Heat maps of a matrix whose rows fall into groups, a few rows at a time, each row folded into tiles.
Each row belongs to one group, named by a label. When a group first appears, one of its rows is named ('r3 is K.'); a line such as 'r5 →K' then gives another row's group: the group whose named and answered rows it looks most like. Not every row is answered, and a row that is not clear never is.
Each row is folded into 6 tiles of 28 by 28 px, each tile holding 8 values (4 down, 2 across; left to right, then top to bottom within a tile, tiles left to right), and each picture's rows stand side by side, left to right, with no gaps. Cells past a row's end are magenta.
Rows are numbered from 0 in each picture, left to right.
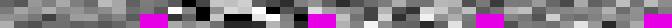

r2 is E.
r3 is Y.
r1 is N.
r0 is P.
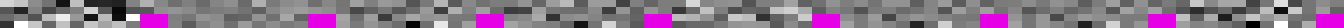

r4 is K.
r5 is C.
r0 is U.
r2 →C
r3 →C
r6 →C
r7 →C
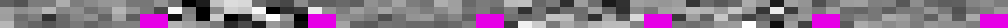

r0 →P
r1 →N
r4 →Y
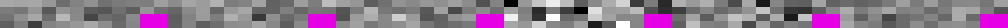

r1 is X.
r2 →K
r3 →E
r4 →U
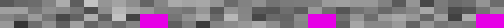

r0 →P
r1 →X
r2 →U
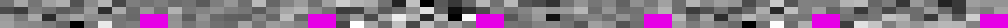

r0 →C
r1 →P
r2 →U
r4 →C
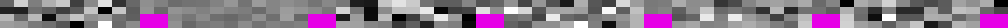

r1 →P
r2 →N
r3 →Y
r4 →K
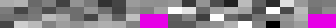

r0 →U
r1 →Y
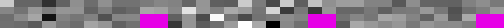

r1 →Y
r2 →U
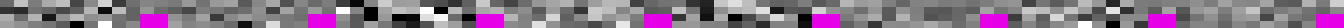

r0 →C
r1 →C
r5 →X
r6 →Y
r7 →X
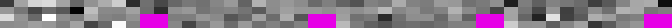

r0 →E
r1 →P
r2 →P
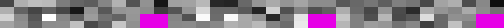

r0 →E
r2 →E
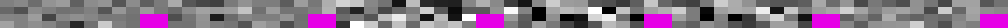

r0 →C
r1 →X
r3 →N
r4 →N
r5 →Y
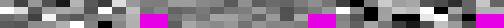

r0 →Y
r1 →U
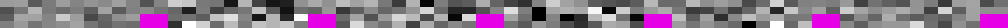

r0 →K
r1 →U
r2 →U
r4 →C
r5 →Y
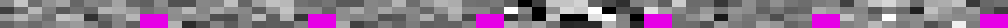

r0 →K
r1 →P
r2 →P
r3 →N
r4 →X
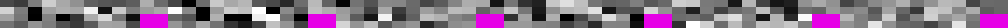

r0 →N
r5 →E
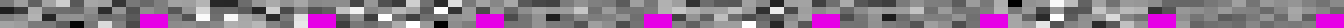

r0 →C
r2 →Y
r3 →X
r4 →Y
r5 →X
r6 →E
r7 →P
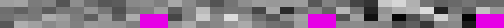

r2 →N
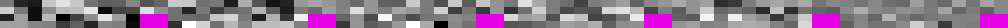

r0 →N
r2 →Y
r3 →K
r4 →K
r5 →Y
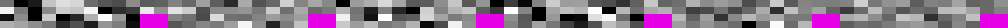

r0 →N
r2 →E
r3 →N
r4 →C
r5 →K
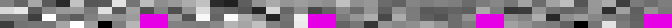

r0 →Y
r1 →K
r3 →C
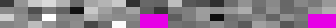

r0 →E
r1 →X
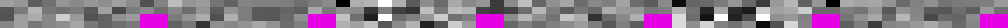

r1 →X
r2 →E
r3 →K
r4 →E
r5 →X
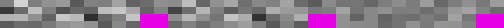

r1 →K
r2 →P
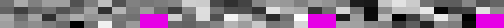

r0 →C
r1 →K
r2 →N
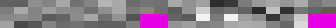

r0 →P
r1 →K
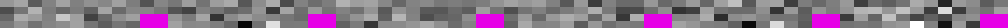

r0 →K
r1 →C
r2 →X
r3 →U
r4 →C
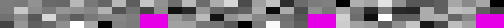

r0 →Y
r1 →C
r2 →E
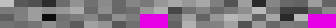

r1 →U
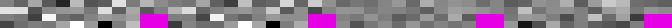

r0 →Y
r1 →Y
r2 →P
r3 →P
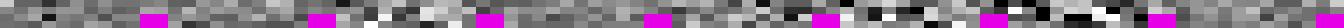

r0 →X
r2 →E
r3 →P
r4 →U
